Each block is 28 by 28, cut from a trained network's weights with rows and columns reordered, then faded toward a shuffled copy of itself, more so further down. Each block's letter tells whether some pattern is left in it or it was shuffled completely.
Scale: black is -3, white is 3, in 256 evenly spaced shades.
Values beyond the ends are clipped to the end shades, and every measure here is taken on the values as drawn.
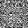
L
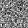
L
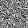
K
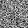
L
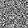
L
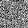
K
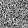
K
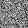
K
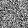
K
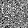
L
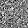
L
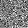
K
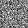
L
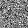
K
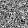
L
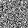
K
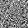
L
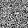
K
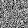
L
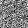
K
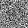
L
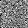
K
